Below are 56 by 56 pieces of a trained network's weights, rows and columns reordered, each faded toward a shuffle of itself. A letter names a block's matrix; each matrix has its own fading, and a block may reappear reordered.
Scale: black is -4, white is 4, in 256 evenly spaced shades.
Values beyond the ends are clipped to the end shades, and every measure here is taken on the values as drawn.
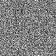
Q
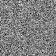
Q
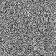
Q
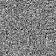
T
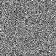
Q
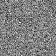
Q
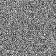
Q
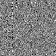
T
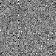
T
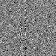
T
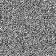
Q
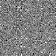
T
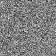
Q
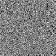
T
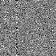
T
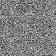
Q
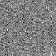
T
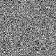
T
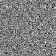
T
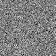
Q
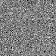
T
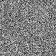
Q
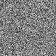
Q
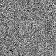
Q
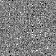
T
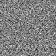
Q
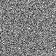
Q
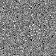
T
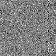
T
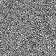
Q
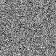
Q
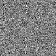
T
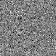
T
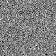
T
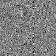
T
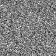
Q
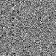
T
